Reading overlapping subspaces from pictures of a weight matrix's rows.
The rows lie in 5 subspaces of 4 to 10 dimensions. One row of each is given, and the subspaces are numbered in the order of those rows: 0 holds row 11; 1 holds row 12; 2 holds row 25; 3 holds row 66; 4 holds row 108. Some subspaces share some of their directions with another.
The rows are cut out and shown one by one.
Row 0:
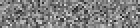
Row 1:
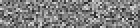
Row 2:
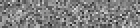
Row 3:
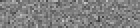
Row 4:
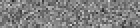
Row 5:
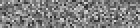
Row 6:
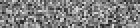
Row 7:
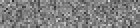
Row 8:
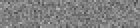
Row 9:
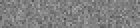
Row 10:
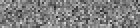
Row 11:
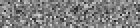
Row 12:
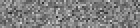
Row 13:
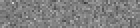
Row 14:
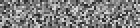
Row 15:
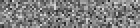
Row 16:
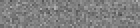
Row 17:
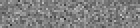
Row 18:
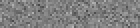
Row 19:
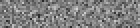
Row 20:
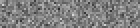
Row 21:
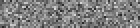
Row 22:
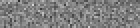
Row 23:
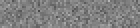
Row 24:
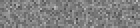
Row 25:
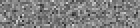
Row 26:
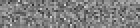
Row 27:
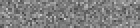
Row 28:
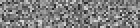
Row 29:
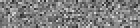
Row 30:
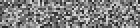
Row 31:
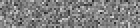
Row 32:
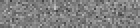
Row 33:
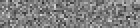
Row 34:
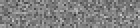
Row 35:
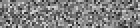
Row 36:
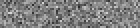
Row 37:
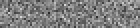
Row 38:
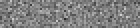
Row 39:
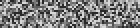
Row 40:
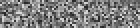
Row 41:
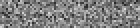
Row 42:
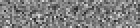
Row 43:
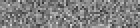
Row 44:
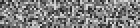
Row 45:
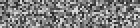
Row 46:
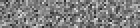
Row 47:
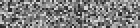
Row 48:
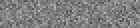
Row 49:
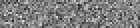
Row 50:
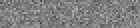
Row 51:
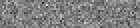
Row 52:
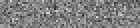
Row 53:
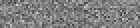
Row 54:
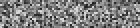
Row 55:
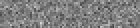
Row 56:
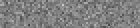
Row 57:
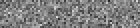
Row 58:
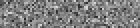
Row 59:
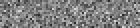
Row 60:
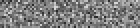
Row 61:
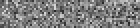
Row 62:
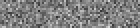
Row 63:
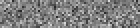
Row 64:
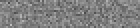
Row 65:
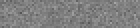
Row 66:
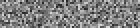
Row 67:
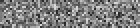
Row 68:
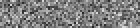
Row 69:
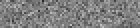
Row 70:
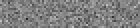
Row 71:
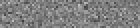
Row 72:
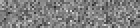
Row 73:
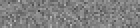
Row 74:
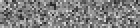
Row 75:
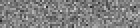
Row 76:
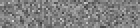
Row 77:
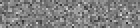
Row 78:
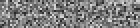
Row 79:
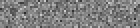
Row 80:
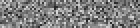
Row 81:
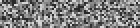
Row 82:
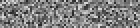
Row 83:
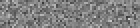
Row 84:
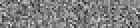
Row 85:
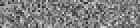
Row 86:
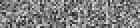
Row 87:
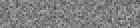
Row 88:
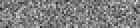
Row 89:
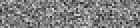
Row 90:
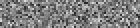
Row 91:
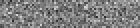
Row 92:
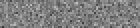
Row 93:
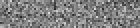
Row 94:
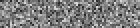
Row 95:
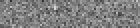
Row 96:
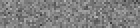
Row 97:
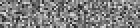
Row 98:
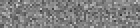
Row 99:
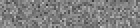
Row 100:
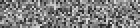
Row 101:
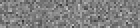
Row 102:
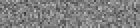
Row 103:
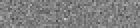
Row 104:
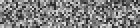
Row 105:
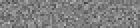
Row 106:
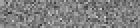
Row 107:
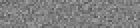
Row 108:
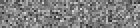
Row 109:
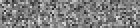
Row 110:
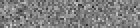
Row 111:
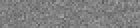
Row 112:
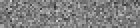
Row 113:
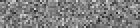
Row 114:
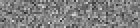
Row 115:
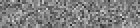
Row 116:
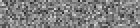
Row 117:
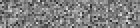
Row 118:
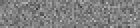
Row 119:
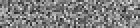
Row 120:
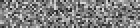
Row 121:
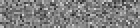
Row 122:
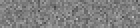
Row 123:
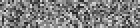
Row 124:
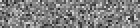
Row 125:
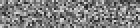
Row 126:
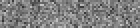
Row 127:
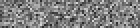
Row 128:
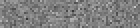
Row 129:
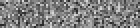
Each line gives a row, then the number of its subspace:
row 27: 0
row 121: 2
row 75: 4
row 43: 3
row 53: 2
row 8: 4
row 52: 0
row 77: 3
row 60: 3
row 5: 1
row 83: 3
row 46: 4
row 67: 0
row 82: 4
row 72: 2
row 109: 2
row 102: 4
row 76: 2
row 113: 4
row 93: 0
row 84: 2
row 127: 4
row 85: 2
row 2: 0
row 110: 4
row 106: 2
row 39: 0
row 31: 1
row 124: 2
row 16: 0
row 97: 2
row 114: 2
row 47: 3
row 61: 1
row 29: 4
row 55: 4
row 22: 3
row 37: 0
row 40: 2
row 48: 2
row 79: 4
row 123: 2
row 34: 4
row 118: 4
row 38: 1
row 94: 4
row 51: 1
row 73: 3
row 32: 0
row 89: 4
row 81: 2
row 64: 4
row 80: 2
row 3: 4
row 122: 0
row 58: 2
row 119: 0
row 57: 1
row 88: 4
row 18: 2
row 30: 4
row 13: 4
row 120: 4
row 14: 0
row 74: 2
